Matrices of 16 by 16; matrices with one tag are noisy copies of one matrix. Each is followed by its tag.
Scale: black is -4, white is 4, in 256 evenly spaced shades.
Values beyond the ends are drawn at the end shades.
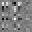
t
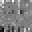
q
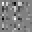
t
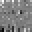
q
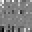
q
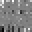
q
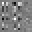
t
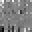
q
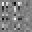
t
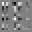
t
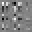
t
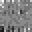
q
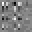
t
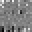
q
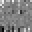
q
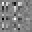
t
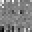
q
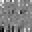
q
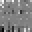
q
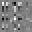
t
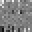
q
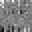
q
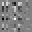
t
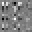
t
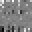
q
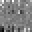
q
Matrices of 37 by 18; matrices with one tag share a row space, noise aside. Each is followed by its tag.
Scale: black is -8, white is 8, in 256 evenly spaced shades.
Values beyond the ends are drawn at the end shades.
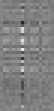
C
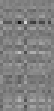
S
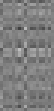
S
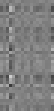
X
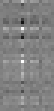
C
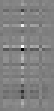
C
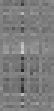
C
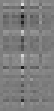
C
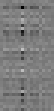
C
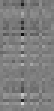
C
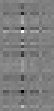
C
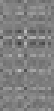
S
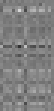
S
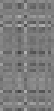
S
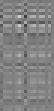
S
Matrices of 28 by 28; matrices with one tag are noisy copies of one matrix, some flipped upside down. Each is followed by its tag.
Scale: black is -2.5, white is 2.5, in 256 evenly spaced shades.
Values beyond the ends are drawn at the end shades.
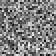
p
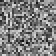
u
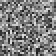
u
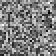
u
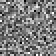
p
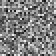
p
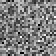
p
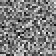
p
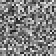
p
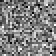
u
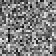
u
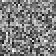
u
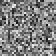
u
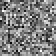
u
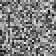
u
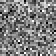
p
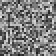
u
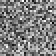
p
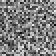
p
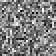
u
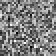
u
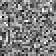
u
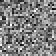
u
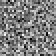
p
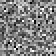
p
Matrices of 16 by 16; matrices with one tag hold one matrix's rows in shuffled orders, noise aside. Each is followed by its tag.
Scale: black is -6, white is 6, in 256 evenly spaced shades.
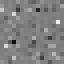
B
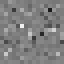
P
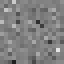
B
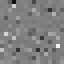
B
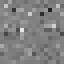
P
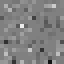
P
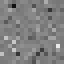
B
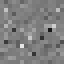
P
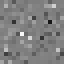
P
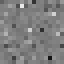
P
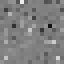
P
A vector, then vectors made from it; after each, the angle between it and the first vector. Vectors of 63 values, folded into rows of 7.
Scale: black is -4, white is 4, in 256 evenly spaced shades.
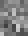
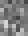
partly opposed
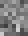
nearly parallel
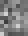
partly aligned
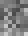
partly opposed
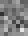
partly opposed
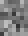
nearly opposite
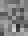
nearly opposite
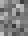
partly aligned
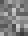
nearly parallel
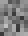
nearly opposite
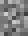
partly aligned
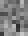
nearly opposite
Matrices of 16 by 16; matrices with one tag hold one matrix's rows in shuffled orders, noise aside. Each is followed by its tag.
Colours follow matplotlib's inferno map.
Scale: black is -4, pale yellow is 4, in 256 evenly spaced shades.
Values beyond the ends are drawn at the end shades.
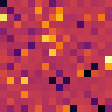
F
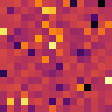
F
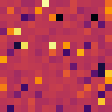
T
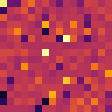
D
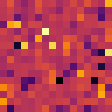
T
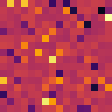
F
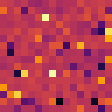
T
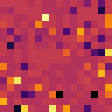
T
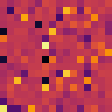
D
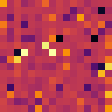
T
